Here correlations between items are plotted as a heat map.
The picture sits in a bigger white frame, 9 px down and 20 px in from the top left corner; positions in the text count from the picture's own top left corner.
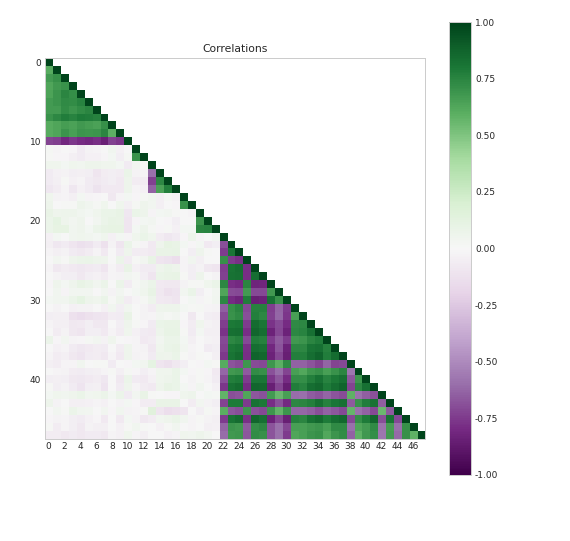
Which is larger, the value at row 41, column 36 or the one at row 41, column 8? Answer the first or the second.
the first
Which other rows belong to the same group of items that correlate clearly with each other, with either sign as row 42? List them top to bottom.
22, 23, 24, 25, 26, 27, 28, 29, 30, 31, 32, 33, 34, 35, 36, 37, 38, 39, 40, 41, 43, 44, 45, 46, 47
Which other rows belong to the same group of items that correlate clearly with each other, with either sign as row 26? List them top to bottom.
22, 23, 24, 25, 27, 28, 29, 30, 31, 32, 33, 34, 35, 36, 37, 38, 39, 40, 41, 42, 43, 44, 45, 46, 47
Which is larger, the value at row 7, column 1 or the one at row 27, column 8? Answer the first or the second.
the first
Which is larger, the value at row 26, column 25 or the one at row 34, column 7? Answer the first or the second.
the second
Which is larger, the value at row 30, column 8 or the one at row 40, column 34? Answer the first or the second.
the second
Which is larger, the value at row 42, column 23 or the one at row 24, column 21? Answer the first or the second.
the second
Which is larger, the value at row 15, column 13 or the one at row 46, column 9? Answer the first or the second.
the second
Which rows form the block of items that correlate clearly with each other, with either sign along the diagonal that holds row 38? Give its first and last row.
22 to 47
